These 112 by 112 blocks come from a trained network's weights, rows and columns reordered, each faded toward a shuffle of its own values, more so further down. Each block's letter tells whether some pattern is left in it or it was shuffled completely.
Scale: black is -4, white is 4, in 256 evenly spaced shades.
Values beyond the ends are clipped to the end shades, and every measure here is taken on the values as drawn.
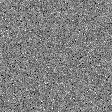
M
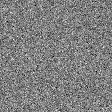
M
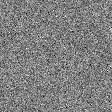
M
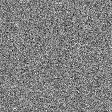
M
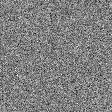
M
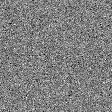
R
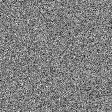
M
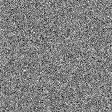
M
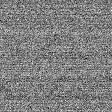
R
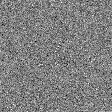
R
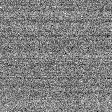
R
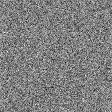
M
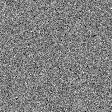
M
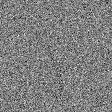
M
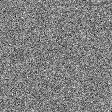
M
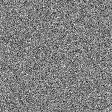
M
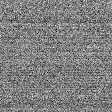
R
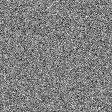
M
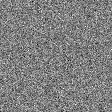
M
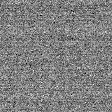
R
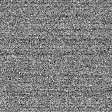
R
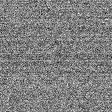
R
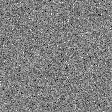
M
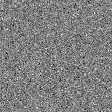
M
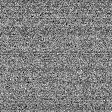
R
